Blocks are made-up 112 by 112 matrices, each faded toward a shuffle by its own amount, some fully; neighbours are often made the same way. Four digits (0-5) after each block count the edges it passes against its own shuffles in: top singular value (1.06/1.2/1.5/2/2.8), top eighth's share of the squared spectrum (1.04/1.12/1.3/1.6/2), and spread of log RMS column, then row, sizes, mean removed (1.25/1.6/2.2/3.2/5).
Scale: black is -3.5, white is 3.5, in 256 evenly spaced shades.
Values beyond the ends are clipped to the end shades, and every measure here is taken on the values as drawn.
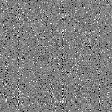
4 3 2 1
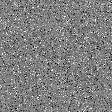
0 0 0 0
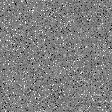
3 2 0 0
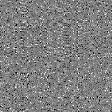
4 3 2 2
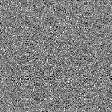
4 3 2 2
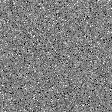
1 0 0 0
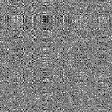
5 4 3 3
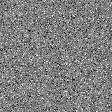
1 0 0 0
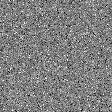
2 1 0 0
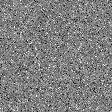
1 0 0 0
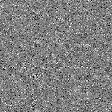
4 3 1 1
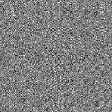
4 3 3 2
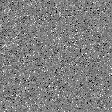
3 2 0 0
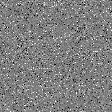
3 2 0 1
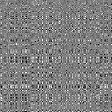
5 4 4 4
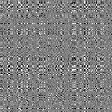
5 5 4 4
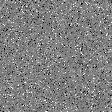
2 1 0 0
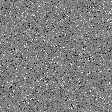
0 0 0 0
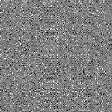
4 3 2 2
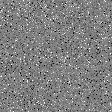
2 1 0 0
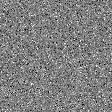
1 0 0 0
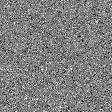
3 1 0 0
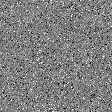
0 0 0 0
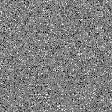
3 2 1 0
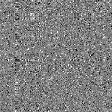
4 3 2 2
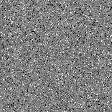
1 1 0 0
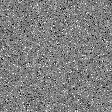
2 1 0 0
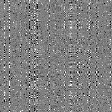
5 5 4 2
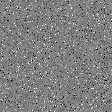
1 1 0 0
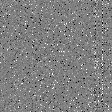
3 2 1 0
